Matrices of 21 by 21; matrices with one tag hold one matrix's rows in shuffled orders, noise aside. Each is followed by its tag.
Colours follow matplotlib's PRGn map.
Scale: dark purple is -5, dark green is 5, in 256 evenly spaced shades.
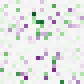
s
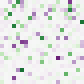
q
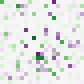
s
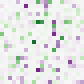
s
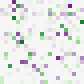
q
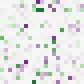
s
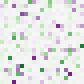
q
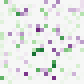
s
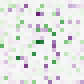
s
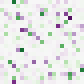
q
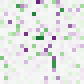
s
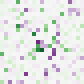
s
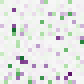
q
